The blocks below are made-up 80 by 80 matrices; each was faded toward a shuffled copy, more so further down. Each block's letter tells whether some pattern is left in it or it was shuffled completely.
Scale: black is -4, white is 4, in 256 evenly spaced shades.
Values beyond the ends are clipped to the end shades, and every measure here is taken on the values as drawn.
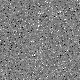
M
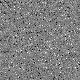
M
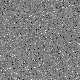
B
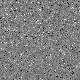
M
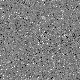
M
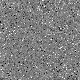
M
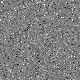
B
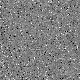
B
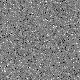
B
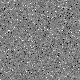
B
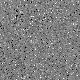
B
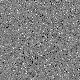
B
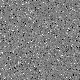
M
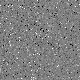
B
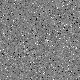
B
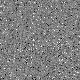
M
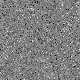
B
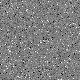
B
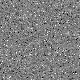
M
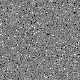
M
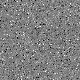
M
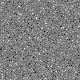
B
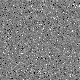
M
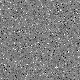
M
